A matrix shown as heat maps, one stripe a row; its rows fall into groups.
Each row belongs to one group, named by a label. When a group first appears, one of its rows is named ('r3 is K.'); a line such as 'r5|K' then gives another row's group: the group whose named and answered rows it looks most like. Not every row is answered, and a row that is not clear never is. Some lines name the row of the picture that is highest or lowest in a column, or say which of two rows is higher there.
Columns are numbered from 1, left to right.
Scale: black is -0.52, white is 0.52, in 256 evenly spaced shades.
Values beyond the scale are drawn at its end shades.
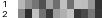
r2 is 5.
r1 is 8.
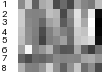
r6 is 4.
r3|8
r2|8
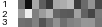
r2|4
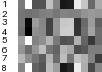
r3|5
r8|4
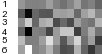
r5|8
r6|4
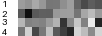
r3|8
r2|5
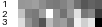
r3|8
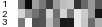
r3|4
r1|5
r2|8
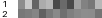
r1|4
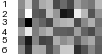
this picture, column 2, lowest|3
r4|4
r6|5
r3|5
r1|4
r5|5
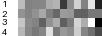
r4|8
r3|8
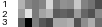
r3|5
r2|4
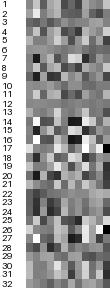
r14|4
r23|5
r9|5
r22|5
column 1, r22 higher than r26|No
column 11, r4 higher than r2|Yes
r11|4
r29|5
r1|4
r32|8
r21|8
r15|5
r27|4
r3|5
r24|5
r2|4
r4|4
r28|5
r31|8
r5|8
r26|8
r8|4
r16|4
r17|8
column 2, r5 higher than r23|Yes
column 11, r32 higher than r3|No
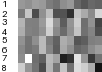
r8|8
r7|4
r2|4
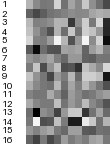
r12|8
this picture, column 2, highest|14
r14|4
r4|8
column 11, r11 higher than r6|No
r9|8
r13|5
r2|5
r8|4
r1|8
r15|5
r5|8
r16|5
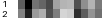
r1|5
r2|5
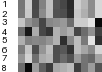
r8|5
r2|4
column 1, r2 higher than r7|No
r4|5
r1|4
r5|8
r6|4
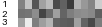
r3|4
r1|4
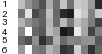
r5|5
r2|4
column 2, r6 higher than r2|Yes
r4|4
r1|8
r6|4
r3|8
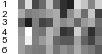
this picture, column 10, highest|1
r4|4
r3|5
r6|8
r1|4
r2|8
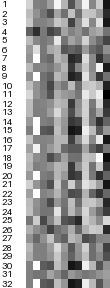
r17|4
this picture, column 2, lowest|4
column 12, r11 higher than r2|No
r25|4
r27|5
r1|8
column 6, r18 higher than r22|Yes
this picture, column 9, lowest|27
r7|4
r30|4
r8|8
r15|4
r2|8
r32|4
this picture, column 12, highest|25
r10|8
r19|8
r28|8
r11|8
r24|8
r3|8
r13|8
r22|4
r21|8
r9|4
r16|8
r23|8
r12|8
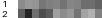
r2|5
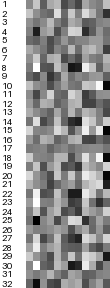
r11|5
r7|4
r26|8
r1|4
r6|8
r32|5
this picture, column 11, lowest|23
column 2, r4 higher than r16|No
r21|8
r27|4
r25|5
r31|5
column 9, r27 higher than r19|Yes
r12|5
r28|4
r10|8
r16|5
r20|8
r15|8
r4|5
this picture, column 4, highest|11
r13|8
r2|8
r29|8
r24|4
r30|4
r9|5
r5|5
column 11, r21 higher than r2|Yes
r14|4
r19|4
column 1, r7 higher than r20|No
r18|8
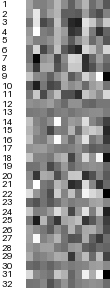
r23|5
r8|5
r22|8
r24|8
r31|8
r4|4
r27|4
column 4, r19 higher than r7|No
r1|8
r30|5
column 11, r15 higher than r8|Yes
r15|8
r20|5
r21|4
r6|4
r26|8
